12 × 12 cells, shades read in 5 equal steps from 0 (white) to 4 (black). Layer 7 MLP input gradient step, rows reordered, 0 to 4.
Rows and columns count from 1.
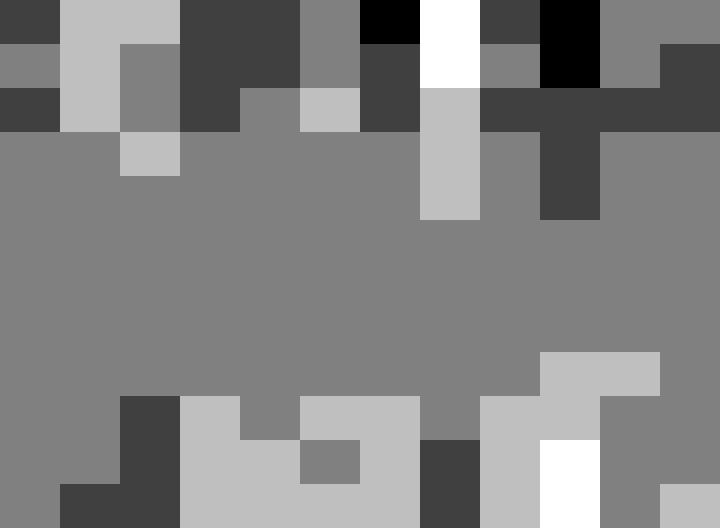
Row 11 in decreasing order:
3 3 2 2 2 2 2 1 1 1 1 0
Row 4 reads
2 2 1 2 2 2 2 1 2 3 2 2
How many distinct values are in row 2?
5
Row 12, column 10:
0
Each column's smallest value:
2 1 1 1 1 1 1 0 1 0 1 1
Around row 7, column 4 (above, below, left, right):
2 2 2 2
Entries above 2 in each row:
6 5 7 1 1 0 0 0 0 1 2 3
